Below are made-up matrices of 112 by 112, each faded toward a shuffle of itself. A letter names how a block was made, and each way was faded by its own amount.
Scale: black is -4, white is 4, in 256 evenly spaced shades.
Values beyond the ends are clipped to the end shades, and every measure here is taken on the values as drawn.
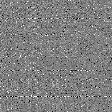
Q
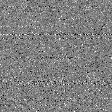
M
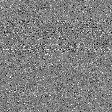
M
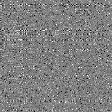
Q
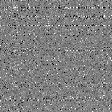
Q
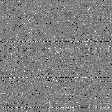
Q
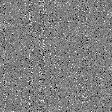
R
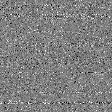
M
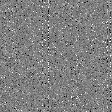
R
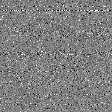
M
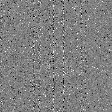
R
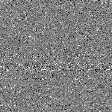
M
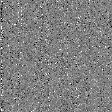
R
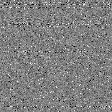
M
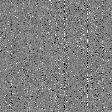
R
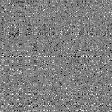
Q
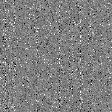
R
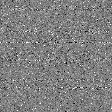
M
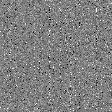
R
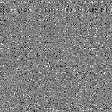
Q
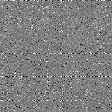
Q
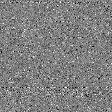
M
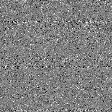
M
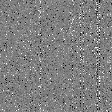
R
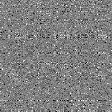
Q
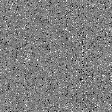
R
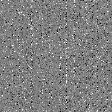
R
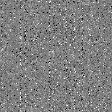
R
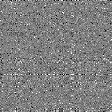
Q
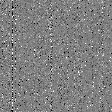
R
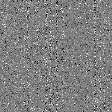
R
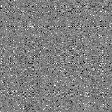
Q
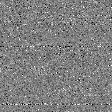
M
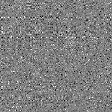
Q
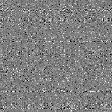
Q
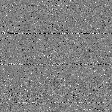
M
